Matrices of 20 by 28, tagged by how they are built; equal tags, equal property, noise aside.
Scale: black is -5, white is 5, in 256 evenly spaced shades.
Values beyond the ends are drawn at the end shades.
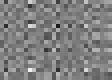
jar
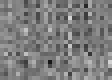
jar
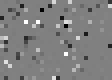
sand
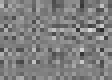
jar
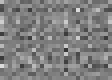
jar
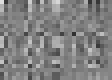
jar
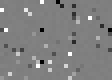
sand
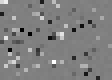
sand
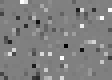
sand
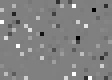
sand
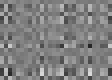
jar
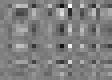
jar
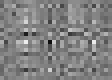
jar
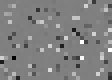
sand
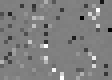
sand
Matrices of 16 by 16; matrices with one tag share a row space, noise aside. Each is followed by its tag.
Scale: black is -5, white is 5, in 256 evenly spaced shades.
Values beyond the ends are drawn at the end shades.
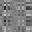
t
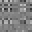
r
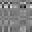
r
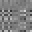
r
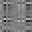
t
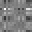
t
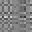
r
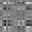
t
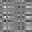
t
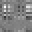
t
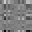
t
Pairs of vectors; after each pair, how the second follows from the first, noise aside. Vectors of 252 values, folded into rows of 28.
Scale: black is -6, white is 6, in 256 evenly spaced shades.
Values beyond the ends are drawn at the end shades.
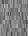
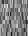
scaled up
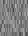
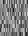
scaled up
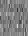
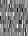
scaled up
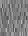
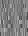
shuffled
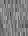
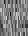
scaled up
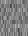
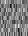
scaled up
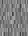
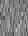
shuffled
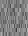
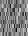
scaled up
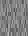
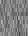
shuffled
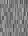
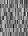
scaled up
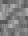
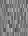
shuffled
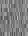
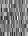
scaled up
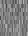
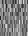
scaled up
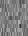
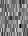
scaled up
